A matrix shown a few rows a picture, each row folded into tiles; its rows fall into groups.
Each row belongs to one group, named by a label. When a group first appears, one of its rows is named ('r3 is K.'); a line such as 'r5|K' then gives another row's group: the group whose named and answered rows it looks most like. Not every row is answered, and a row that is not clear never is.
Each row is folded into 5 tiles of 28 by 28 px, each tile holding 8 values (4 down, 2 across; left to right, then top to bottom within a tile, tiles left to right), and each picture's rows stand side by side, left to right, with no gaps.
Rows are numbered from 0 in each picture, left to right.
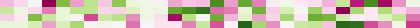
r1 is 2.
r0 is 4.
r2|4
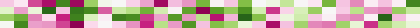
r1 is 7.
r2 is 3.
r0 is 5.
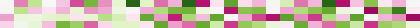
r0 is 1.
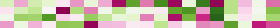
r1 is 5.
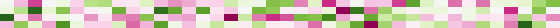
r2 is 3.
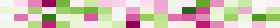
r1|5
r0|4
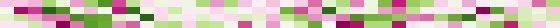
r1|4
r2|5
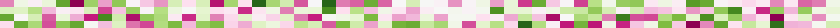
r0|4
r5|3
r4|7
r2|1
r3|4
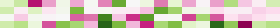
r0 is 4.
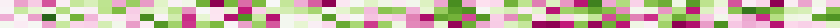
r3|7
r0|2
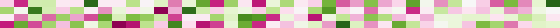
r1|5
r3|1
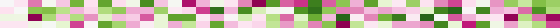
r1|3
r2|7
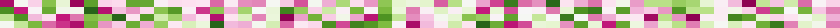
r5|4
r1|3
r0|5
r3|1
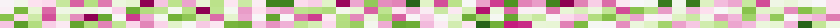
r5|2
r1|7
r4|7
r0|4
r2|1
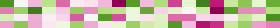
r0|3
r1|5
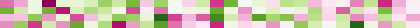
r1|5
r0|7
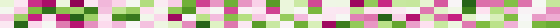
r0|5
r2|4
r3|1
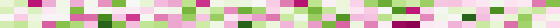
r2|7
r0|4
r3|3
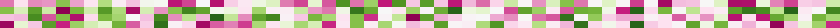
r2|4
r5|5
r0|7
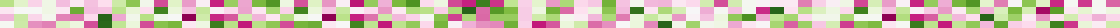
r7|3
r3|5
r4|3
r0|3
